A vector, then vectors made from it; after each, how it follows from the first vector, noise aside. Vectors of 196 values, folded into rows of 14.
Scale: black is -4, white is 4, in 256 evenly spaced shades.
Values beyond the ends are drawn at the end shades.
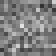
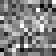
scaled up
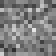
reversed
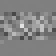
partly zeroed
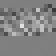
partly zeroed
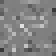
partly zeroed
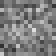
reversed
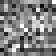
scaled up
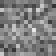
reversed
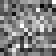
scaled up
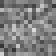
reversed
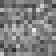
reversed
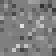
partly zeroed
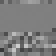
partly zeroed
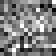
scaled up
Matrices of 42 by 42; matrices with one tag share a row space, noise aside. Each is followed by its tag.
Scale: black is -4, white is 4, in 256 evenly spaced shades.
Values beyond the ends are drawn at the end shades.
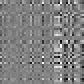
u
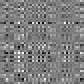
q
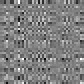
q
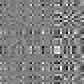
u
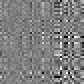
u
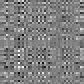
q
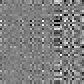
u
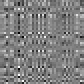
q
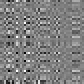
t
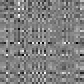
q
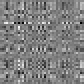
q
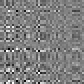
t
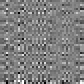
q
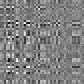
t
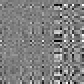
u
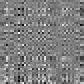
q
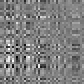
t
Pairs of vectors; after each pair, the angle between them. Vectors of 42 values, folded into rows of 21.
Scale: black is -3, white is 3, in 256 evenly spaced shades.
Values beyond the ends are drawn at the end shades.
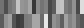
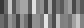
orthogonal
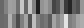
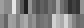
partly aligned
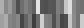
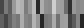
nearly opposite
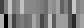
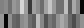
partly aligned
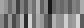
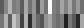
nearly opposite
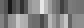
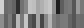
partly aligned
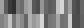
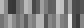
nearly parallel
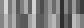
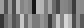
partly opposed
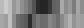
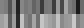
orthogonal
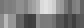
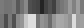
nearly opposite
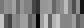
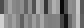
orthogonal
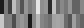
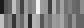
nearly parallel
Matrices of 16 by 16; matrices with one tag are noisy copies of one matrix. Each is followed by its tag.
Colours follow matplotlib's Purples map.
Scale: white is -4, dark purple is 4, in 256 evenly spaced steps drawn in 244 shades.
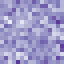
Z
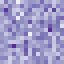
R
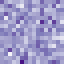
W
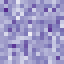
R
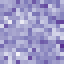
Z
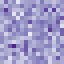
R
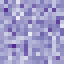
R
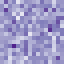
R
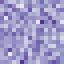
W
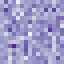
R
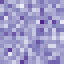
W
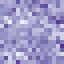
Z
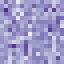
R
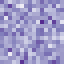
W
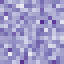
W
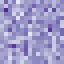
R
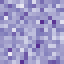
W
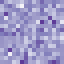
W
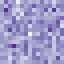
R
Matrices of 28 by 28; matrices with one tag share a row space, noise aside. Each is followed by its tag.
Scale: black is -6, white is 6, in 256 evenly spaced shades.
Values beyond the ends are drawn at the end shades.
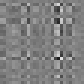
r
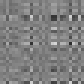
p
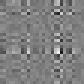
r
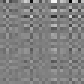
p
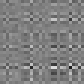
p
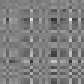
p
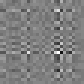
r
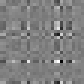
r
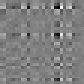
r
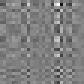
r
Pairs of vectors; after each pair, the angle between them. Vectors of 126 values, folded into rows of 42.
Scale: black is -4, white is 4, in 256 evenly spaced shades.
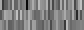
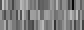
partly opposed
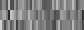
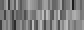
partly opposed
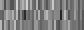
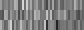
partly aligned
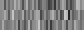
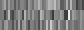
nearly opposite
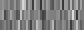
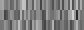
nearly parallel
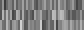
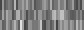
nearly parallel
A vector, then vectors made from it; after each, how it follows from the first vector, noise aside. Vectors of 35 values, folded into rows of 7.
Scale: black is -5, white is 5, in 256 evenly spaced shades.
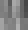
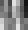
scaled up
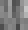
negated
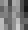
scaled up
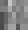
reversed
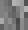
sign-scrambled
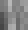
reversed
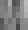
negated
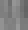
shrunk
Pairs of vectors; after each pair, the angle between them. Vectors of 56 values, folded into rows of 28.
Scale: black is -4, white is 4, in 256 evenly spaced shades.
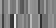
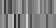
partly opposed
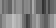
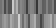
partly aligned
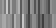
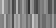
partly aligned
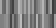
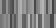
nearly parallel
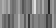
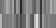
orthogonal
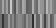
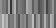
nearly opposite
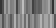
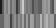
nearly parallel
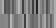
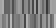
nearly parallel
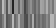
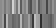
partly opposed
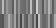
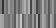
nearly opposite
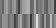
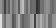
orthogonal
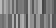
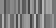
partly opposed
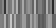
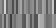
nearly opposite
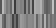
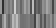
nearly opposite
